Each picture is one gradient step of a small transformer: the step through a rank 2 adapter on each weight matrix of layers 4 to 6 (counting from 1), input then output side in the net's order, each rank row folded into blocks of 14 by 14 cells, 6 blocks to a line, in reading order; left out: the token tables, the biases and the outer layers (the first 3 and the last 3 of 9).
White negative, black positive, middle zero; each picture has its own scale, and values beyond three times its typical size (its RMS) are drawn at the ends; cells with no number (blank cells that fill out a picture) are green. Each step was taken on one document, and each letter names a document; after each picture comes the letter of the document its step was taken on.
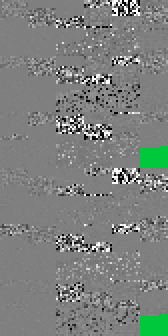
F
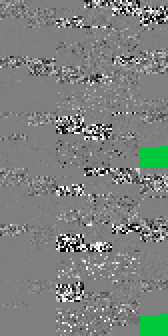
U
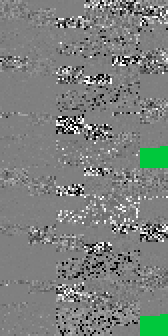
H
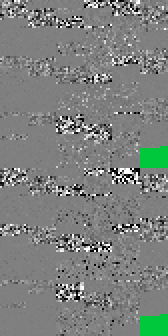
U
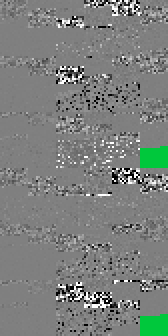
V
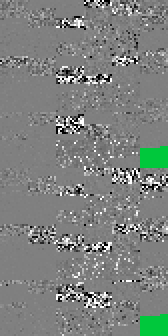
H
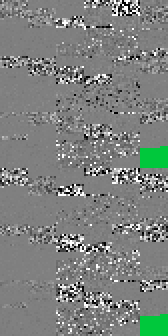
F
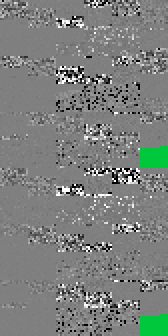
V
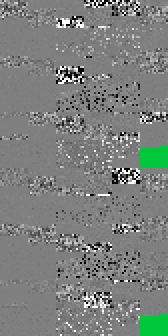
V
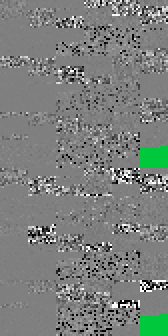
V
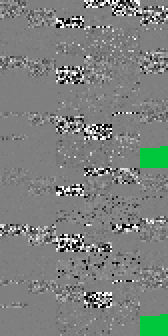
U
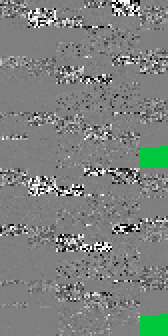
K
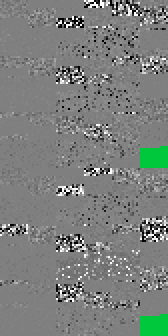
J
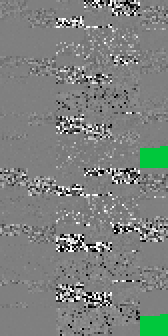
K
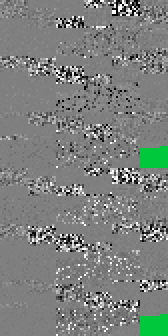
J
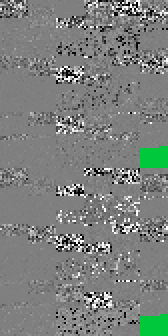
H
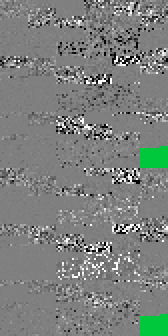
H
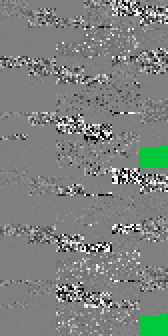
F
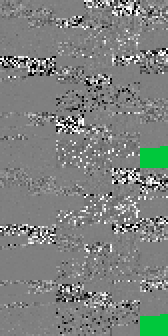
H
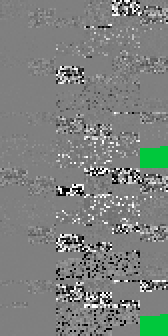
V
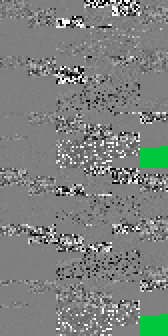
V
